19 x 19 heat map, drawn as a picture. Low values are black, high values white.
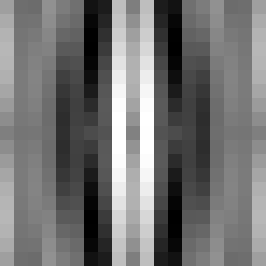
No overall slope runs across the table. The grain runs up and down. Its left and right halves mirror each other, and so do its top and bottom. The centre is the ninth with the highest average.
